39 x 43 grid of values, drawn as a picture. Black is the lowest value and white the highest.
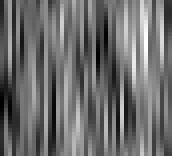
Mirror symmetry: none. Ninth with the highest average: top right. Grain: streaks running down. Histogram: bell-shaped.
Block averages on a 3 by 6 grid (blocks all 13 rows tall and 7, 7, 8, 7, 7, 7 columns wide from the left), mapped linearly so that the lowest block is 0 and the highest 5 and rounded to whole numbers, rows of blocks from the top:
1 2 3 1 5 3 / 0 2 3 0 3 3 / 0 1 4 2 1 2
